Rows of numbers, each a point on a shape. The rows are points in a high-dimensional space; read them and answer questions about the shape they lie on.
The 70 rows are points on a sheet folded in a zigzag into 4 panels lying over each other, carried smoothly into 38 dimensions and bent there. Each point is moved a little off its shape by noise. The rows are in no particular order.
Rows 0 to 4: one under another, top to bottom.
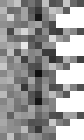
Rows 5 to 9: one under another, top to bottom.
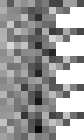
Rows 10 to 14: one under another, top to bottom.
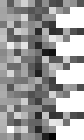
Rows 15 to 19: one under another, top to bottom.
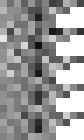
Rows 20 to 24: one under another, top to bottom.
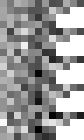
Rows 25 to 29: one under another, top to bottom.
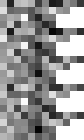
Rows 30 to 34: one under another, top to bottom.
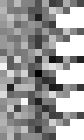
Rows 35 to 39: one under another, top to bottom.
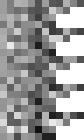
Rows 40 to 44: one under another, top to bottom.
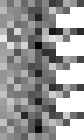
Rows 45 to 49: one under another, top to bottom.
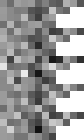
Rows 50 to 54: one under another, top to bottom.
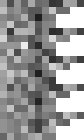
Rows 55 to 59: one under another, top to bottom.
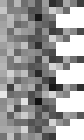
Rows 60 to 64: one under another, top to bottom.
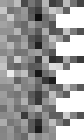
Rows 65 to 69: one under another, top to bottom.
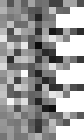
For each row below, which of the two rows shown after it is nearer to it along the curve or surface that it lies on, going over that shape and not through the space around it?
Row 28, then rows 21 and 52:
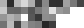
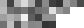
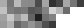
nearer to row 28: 21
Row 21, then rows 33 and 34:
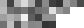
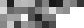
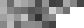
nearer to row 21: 33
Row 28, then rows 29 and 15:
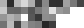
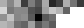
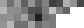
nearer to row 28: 15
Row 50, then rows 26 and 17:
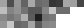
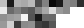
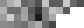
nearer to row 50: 26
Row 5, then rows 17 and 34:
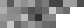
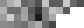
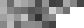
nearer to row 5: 34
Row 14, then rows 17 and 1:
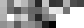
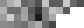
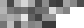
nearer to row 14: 17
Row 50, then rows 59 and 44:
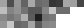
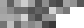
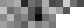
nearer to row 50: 59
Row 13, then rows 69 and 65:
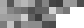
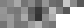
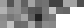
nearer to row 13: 65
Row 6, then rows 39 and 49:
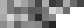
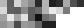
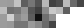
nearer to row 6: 39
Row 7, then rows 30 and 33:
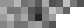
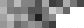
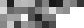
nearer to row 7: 30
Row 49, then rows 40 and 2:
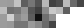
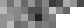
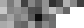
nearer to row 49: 2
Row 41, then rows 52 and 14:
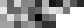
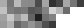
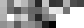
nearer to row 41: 14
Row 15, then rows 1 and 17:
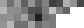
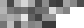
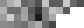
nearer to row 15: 1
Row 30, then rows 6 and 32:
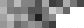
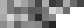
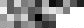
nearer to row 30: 6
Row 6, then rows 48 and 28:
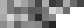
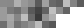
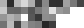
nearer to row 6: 48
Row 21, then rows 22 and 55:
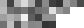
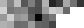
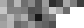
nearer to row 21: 55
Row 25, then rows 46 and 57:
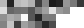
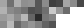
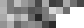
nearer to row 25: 46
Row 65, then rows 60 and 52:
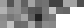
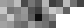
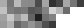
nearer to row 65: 52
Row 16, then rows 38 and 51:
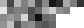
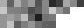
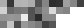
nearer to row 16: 38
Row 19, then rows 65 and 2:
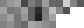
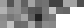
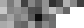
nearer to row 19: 2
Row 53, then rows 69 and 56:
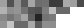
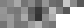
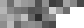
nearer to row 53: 56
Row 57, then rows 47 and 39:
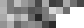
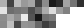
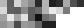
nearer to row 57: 39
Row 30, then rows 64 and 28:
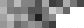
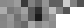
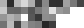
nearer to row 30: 64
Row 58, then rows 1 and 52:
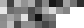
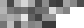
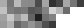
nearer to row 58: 1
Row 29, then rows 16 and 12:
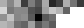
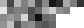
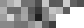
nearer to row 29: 12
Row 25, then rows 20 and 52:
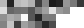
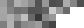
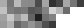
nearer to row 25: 20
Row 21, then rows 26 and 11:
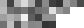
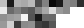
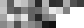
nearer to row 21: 26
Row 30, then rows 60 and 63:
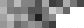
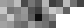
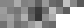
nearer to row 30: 63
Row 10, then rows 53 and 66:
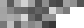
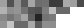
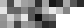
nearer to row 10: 53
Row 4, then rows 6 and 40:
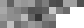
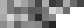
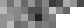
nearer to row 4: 40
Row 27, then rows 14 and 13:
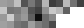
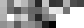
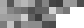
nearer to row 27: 14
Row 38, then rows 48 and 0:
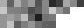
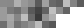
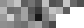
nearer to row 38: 48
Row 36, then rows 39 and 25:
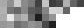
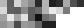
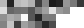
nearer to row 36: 39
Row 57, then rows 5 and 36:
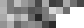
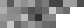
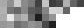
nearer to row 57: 36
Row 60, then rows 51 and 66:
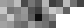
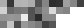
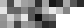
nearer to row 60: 66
